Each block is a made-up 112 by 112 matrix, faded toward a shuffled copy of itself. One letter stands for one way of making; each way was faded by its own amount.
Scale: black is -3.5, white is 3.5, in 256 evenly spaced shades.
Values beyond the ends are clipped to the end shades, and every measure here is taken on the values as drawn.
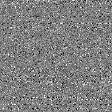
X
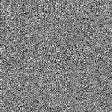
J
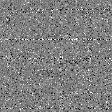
X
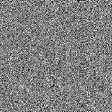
J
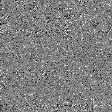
X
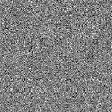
J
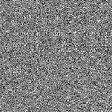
J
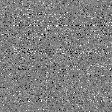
X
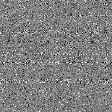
X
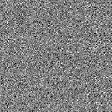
J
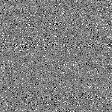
X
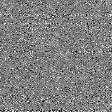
X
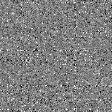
X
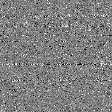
X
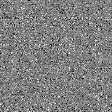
X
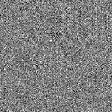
J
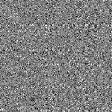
J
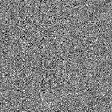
J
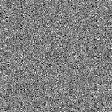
J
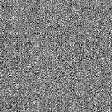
J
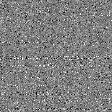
X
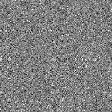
J
